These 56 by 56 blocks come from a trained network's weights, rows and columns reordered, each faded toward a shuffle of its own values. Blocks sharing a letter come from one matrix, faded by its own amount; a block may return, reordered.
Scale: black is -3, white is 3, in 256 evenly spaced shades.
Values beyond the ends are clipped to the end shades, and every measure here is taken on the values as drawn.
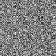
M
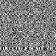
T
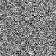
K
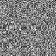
M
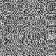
M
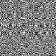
T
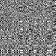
T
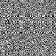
T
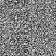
K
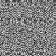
M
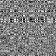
T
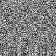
K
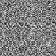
M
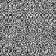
M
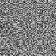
M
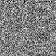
K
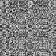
M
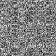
K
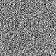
K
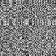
M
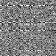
T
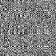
T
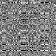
T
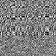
T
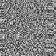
M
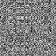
M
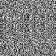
K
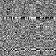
T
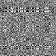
T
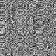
M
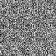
K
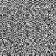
M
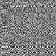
T
